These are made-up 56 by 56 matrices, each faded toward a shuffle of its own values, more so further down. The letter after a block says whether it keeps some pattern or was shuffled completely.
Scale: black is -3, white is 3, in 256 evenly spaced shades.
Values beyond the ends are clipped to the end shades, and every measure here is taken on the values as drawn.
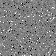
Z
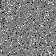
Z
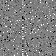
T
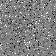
Z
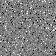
Z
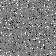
Z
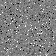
Z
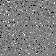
T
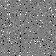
T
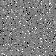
T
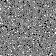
Z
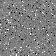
Z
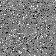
T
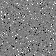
Z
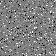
Z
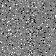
T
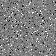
Z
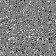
T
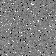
Z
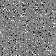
T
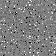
T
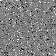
Z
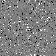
T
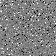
Z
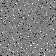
Z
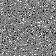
T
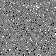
Z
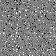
T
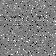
T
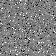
Z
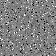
T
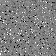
Z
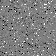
Z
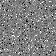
Z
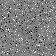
Z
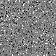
T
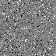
Z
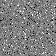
Z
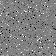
Z
